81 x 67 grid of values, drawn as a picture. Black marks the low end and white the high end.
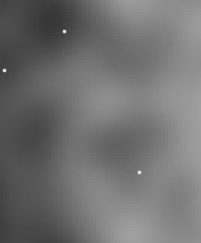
Odd rows or columns: none. Grain: smooth. Lone odd cells: 3, each higher than its neighbours. Ninth with the lowest average: top left. Slope: up to the right.
